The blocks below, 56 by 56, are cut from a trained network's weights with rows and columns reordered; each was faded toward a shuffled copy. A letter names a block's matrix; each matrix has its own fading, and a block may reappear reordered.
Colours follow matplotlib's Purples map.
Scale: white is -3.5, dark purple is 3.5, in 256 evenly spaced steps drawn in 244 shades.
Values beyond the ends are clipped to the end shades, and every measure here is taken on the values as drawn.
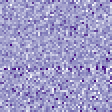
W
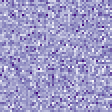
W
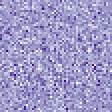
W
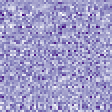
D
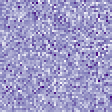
W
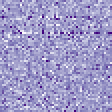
W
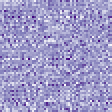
D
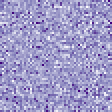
W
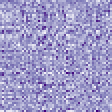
D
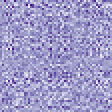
D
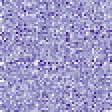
W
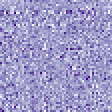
W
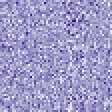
W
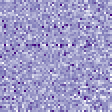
W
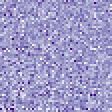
W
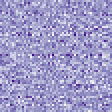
D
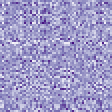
D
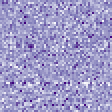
W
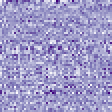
D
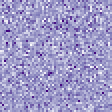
W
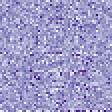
W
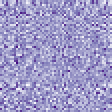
D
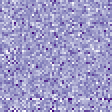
W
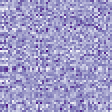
D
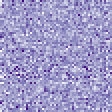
W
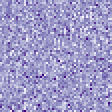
W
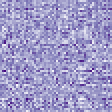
D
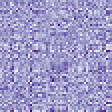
D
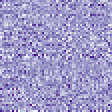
D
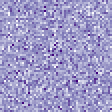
W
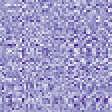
D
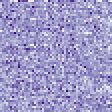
W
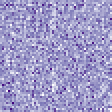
W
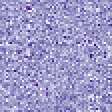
W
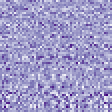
D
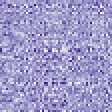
D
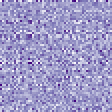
D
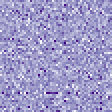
W
